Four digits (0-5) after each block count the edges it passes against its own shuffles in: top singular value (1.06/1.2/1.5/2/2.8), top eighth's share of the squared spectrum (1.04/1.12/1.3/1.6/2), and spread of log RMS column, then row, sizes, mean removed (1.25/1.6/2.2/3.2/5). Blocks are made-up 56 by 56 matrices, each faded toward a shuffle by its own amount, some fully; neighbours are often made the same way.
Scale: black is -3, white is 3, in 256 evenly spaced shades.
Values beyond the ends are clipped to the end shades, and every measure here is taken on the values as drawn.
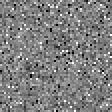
0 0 0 0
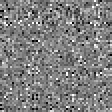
3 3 2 2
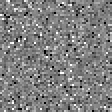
1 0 0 0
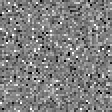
0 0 0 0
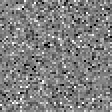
0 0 0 0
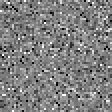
2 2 0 0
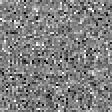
3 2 0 1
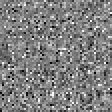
3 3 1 1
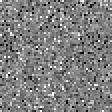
1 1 0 0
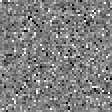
2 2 0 0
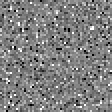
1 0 0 0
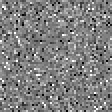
2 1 0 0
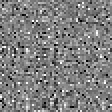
3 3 1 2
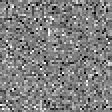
3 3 1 1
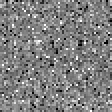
3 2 0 0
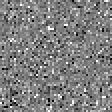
2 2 0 0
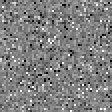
1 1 0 0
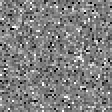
0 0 0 0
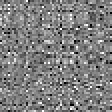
4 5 3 3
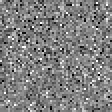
0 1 0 0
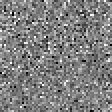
2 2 0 1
